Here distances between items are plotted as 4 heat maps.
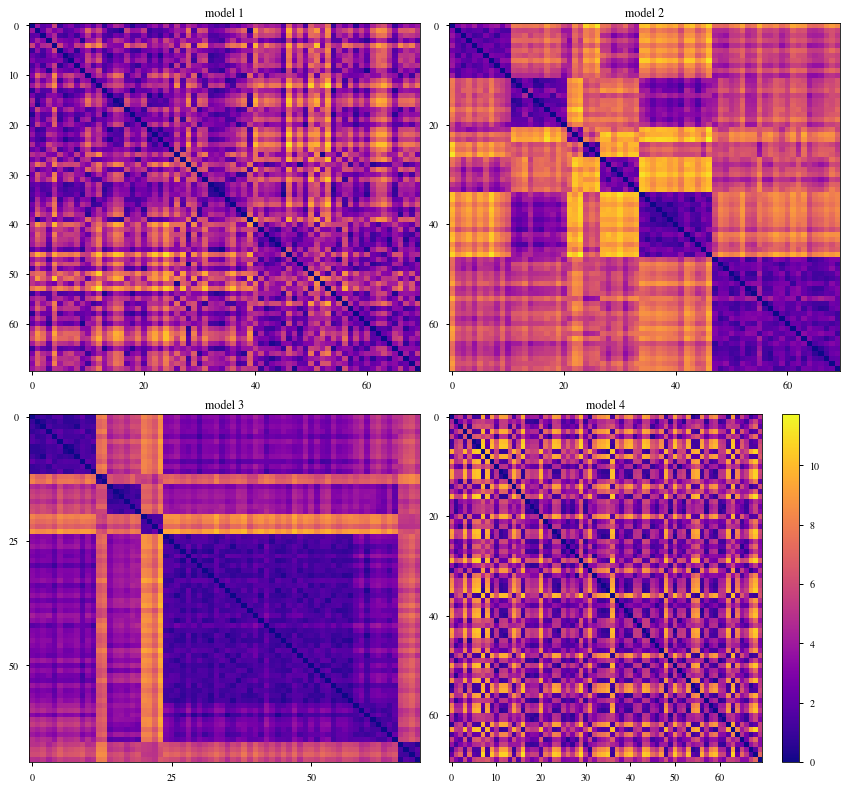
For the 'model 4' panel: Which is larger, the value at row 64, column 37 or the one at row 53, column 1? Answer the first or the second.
the first
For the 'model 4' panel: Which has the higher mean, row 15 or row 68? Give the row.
68
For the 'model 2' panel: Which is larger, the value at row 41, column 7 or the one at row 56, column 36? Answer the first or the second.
the first
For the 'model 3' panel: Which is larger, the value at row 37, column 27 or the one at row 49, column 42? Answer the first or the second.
the second
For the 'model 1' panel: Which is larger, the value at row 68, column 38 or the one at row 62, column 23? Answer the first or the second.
the second
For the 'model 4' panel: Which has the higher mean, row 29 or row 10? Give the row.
29
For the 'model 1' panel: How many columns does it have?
70
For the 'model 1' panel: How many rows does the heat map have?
70
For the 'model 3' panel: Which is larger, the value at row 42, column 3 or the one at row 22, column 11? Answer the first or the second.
the second
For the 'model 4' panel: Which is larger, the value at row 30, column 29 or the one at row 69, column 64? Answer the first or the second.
the first
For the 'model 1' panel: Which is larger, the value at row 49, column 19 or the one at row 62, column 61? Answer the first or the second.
the first
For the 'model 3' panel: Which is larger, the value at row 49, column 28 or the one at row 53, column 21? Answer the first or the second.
the second
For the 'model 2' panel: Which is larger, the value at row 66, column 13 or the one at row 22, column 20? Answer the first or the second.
the second
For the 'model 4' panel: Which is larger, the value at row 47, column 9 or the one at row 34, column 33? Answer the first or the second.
the first
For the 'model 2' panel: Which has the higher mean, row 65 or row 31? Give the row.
31
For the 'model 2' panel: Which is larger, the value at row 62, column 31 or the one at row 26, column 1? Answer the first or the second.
the second
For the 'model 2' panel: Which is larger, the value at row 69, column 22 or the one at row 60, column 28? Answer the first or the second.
the first
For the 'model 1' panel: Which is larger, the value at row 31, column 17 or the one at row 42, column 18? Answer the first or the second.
the second
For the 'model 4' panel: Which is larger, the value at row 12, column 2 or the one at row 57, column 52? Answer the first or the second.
the first
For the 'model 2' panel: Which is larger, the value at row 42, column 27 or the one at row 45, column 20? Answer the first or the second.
the first
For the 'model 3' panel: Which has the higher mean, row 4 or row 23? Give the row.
23
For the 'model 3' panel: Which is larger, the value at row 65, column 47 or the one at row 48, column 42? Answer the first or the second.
the first
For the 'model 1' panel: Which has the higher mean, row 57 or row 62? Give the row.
62
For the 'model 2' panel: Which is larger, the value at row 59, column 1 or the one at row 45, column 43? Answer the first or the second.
the first
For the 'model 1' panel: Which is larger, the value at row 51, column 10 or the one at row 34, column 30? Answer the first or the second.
the second
